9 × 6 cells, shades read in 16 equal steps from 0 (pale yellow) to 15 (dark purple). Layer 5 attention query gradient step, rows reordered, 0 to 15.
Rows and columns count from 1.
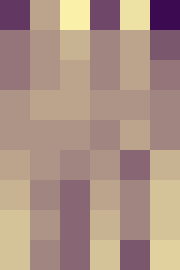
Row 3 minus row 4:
2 1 0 1 -1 1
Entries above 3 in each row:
4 6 6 6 6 6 5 4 3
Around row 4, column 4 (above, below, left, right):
7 7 5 6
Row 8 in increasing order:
3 3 4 6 7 9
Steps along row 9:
up up down up down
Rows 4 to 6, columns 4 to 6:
6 6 7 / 7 5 7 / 6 9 4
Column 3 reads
0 4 5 5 6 7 9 9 9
